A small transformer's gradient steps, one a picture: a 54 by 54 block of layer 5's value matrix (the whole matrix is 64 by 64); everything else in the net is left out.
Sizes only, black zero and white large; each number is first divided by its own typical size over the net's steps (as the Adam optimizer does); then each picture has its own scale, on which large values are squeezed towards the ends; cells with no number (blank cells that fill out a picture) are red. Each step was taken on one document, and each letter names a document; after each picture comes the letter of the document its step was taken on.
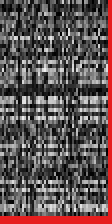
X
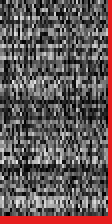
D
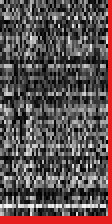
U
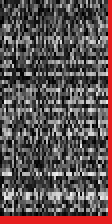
U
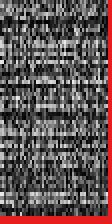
D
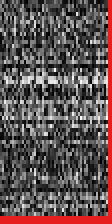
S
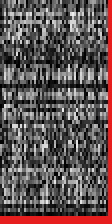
U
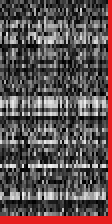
X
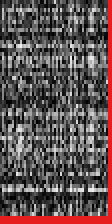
U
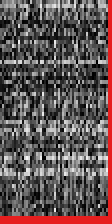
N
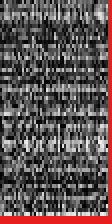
N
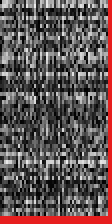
N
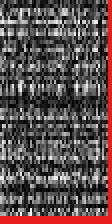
D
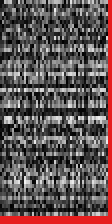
U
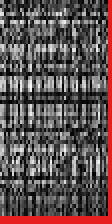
D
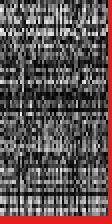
D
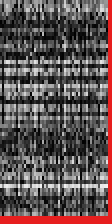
N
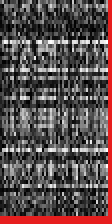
S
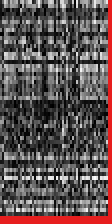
S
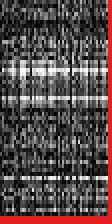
S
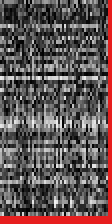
X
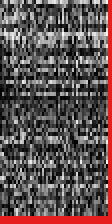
S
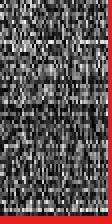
S
